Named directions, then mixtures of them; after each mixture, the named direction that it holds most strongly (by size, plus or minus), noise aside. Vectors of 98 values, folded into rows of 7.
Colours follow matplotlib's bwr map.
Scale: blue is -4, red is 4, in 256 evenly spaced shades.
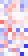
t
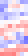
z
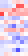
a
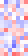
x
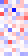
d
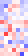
t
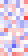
x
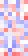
x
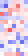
a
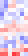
z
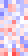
x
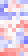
z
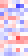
a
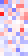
d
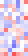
x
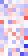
t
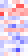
a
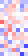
t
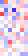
d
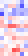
a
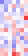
x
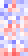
z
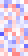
x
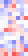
x
